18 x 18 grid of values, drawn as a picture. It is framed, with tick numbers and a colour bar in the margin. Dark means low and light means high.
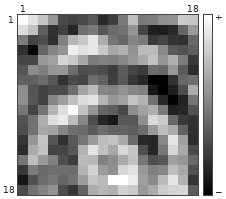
Odd rows or columns: none. Ninth with the lowest average: middle right. Rings: centred on the bottom middle.
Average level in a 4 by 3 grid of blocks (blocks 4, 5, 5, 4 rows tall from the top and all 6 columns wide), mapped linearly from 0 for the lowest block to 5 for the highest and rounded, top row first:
2 3 1 | 1 2 0 | 2 2 1 | 1 5 3
